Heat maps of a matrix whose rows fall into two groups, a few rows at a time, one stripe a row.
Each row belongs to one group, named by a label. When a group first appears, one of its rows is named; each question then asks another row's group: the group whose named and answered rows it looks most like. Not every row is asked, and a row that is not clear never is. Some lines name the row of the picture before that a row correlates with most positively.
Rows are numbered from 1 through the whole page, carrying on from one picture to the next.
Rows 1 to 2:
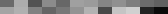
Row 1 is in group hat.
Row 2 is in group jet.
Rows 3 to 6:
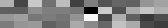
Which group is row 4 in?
hat
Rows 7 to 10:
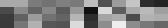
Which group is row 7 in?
jet
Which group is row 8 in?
hat
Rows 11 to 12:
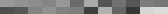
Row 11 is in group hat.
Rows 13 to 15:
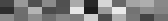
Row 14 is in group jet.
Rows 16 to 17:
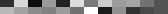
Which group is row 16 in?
hat
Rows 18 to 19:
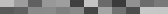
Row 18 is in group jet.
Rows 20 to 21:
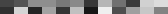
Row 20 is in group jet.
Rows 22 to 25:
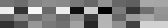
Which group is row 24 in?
hat
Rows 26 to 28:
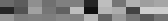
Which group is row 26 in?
hat
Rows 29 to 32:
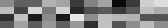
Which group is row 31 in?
hat
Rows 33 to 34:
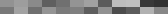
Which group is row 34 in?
hat
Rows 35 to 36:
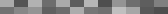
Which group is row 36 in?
jet
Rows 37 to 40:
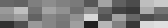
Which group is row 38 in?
hat
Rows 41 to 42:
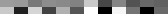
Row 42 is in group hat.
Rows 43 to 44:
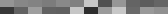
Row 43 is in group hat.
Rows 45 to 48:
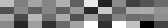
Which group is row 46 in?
hat
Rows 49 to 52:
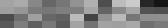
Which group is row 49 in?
jet
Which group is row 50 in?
jet
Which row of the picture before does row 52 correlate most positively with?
46
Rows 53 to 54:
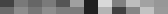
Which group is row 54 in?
hat
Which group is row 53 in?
hat
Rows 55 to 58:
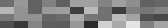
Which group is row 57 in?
jet
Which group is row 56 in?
jet
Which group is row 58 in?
hat
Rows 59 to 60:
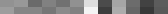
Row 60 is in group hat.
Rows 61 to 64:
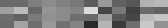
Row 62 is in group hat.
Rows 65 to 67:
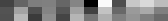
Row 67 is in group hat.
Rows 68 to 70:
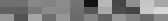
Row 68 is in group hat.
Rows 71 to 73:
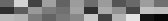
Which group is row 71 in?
hat
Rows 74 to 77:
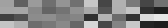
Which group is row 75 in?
jet
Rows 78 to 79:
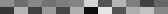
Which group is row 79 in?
hat
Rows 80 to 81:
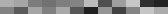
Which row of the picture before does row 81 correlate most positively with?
79
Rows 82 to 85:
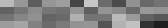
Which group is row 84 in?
jet
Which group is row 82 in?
jet
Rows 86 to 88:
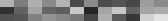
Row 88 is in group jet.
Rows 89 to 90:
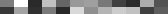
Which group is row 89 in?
hat
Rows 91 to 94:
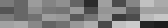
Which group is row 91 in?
hat
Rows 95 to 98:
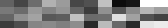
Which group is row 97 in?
jet
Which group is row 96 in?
hat
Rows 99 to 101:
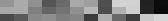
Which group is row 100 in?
jet
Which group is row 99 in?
jet
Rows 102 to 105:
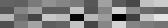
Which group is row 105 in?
jet
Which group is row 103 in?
jet
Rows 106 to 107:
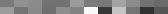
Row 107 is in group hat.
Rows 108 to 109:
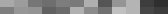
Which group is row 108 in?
jet
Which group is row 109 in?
jet
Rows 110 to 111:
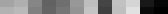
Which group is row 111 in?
jet
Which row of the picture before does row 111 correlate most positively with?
108
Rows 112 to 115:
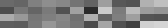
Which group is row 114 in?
jet
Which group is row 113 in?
hat
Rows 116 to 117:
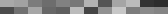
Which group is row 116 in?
jet
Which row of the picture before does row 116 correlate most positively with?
114
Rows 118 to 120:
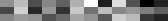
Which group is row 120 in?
jet
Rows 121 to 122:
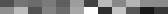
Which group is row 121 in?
hat
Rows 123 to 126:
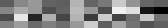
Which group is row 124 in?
jet
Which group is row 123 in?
jet
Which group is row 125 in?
hat
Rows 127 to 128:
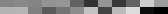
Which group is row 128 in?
jet
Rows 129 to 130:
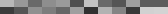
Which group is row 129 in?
jet
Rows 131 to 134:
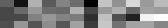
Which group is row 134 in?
hat
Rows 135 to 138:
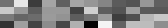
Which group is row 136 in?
jet
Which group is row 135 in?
hat
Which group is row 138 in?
hat
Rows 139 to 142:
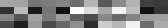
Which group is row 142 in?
hat
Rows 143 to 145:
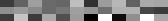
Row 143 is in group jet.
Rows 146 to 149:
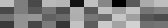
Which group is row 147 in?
hat
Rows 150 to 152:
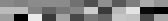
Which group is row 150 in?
hat
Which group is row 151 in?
jet
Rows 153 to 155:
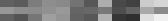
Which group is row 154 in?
hat
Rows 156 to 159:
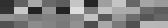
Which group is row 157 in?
hat
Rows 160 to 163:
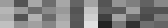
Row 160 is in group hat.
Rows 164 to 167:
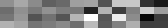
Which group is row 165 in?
hat
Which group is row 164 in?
jet
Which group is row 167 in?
jet
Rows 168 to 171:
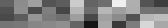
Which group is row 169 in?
hat
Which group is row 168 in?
jet
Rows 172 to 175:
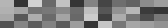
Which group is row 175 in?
hat
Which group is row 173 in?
jet
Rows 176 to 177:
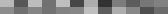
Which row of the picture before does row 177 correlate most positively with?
174
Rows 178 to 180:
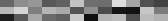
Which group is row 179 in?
hat
